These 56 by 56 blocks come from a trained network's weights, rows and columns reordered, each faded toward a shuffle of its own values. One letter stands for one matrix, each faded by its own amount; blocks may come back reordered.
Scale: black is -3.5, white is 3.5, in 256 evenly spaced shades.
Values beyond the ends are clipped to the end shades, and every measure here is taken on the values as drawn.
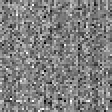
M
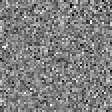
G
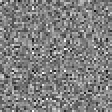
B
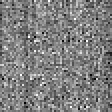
M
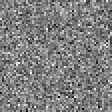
G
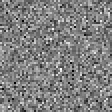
G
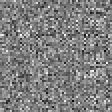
B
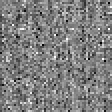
M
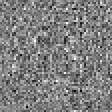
B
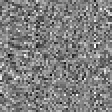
B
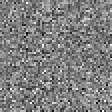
B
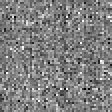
M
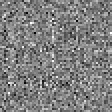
B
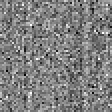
M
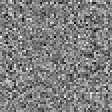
B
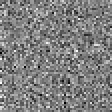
B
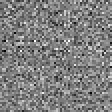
B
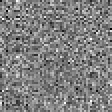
B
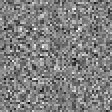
B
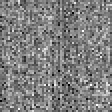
M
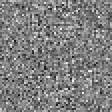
G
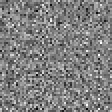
B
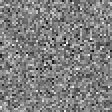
G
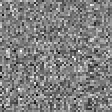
B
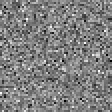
G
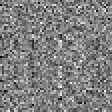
B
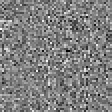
B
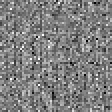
M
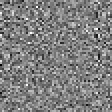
B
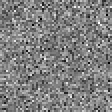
G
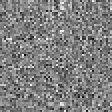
B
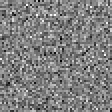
G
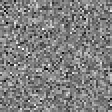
G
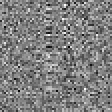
B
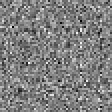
B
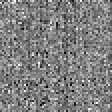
M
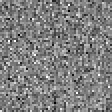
G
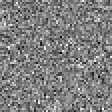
G
